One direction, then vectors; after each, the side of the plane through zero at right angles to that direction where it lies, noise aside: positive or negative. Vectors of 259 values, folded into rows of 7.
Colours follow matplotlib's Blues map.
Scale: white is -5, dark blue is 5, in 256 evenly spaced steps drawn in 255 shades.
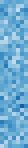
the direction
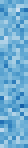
positive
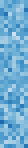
positive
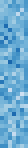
negative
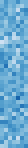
positive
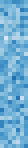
positive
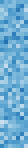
negative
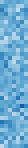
positive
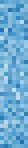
negative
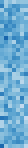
negative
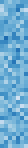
negative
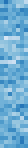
positive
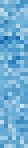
negative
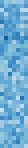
negative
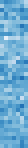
positive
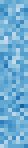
positive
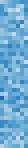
positive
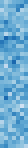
negative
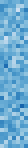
positive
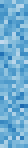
positive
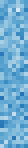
positive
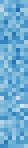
negative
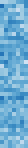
positive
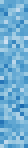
positive
